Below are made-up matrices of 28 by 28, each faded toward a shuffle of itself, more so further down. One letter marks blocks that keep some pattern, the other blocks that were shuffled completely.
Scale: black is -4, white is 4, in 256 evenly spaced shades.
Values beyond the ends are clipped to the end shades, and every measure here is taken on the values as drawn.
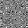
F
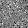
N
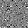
F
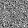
N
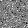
N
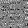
F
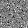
N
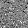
N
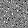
N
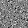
N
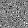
F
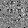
F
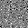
F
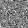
N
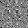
F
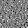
F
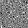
F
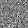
N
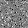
N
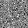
N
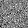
N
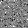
F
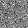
N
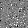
N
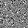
F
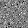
F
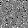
F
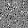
F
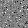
N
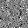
F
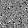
N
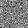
F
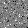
N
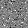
N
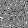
F
